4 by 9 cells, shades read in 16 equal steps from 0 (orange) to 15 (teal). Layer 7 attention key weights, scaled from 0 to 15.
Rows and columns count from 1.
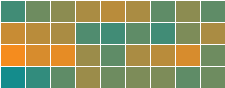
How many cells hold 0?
1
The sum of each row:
69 70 39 88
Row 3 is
0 2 1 6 10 5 4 2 9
